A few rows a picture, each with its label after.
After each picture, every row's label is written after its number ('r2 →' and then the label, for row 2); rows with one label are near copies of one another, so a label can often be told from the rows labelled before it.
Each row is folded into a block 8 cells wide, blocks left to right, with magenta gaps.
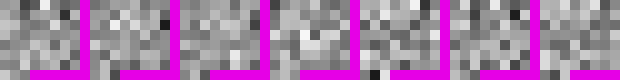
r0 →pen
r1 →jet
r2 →jet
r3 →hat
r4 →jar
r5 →pen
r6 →jar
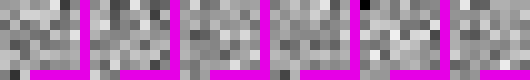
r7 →jar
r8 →pen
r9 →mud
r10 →jar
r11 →hat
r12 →mud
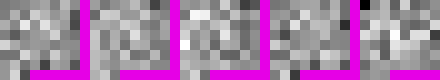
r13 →jet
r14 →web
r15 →web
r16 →jet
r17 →hat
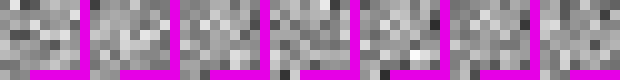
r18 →mud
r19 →hat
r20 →jet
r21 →jar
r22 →jet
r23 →jet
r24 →pen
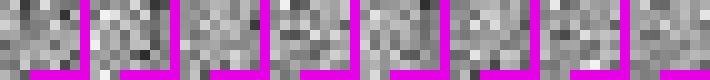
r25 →pen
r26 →web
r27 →jet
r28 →mud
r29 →web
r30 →jet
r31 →mud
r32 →mud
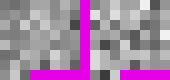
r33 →jet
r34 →jar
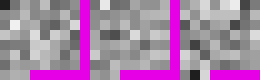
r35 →hat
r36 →mud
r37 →jar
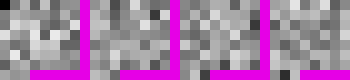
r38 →hat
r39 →pen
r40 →jet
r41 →jar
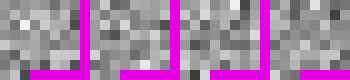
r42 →jet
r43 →mud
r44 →jar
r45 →pen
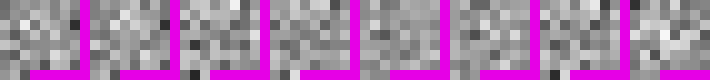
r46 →jet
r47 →jet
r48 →jar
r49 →jar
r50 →mud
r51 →mud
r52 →jar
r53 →hat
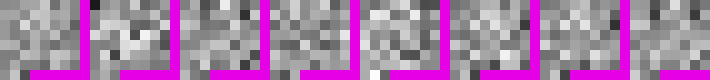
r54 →jet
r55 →hat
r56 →pen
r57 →jar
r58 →web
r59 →jet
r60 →jet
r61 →pen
